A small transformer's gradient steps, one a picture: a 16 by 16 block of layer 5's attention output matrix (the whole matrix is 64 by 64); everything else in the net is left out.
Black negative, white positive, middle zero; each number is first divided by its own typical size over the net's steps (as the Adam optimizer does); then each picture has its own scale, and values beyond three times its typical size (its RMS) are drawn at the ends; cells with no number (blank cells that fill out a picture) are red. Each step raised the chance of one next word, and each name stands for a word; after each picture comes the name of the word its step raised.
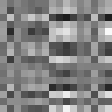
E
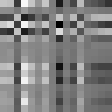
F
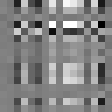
F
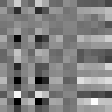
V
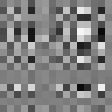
E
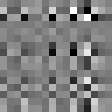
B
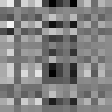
F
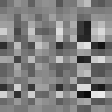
E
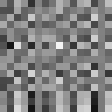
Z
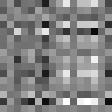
F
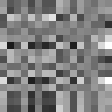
Z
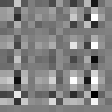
V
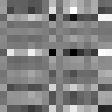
B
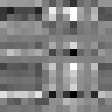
V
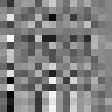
Z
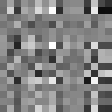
Z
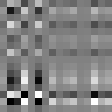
V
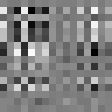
E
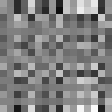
Z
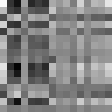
F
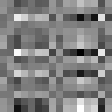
Z
